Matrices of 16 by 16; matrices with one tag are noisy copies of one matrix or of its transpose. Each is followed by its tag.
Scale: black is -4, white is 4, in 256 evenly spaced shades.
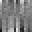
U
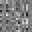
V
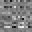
V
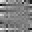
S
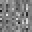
V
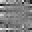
S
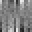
U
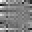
S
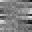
U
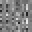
V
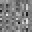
V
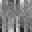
U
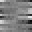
U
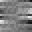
U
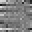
S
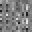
V
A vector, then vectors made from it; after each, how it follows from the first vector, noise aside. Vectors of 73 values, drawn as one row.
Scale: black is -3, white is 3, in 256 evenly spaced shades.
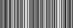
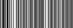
reversed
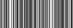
wrapped around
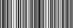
reversed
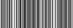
wrapped around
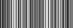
reversed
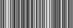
wrapped around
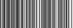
wrapped around
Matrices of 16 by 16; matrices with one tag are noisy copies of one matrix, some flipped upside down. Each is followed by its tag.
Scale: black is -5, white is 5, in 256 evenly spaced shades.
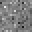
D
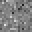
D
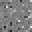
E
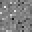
D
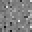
E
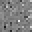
E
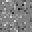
D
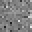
E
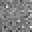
E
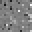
E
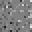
E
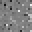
E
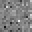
E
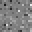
E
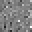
E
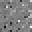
E
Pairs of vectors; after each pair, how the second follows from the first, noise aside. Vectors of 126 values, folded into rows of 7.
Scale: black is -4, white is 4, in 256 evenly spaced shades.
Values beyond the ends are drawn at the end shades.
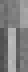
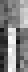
scaled up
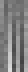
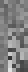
sign-scrambled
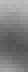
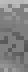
partly zeroed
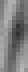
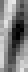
scaled up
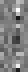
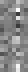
sign-scrambled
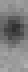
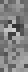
sign-scrambled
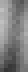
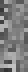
sign-scrambled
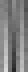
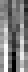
scaled up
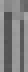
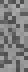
shuffled
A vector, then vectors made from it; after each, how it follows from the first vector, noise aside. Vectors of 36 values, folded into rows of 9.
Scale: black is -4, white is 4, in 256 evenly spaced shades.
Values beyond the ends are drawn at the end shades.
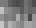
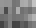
reversed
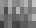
reversed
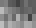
copied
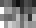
scaled up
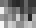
scaled up
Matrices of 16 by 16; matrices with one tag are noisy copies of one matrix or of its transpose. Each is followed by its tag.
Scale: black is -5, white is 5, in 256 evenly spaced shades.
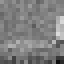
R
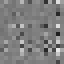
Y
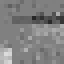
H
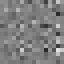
Y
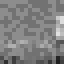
R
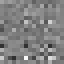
Y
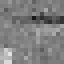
H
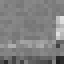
R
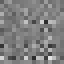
Y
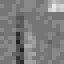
H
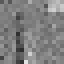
H
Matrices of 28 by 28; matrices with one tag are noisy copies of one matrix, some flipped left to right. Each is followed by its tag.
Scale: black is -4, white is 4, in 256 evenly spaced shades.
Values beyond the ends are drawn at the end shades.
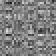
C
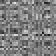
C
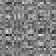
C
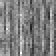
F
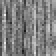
F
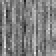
F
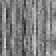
F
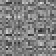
C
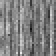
F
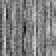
F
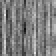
F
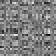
C
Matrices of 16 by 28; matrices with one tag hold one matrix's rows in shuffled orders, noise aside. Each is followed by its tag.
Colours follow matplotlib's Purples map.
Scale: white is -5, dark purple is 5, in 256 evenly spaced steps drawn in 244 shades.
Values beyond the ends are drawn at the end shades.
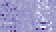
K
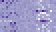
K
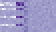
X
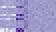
X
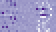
K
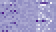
K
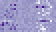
K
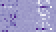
K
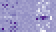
K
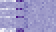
X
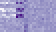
X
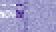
X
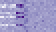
X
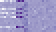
X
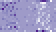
K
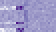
X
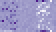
K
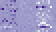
K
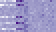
X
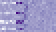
X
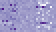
K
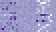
K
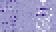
K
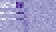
X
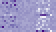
K
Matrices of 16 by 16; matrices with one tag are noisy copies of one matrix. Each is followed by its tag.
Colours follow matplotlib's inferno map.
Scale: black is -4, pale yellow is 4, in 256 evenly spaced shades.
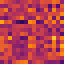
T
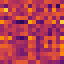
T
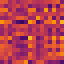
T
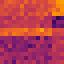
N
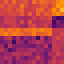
N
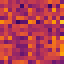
T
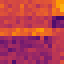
N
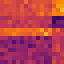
N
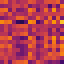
T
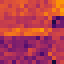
N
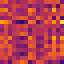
T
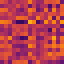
T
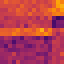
N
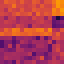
N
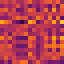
T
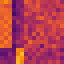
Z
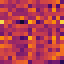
T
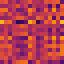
T
